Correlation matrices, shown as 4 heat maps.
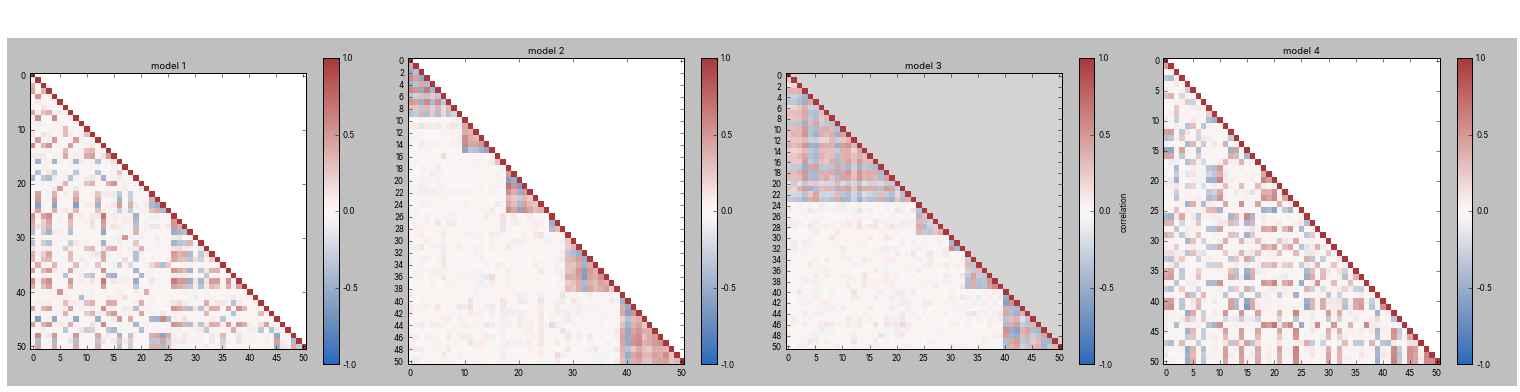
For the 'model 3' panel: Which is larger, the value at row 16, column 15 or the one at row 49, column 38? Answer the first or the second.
the first
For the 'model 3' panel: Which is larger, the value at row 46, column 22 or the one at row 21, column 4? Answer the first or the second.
the first
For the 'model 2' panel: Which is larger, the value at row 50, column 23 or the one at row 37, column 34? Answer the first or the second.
the second
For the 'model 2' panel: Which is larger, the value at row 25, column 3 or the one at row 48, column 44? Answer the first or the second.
the second
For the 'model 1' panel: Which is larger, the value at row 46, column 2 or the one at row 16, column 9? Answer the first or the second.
the first
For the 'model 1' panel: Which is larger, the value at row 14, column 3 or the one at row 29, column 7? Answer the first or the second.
the first
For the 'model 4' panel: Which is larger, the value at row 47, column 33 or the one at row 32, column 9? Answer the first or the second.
the first
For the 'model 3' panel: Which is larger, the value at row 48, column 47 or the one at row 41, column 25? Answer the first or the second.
the first
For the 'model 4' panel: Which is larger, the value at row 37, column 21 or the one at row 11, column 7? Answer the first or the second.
the first
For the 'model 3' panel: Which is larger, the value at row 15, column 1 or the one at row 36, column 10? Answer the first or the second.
the first
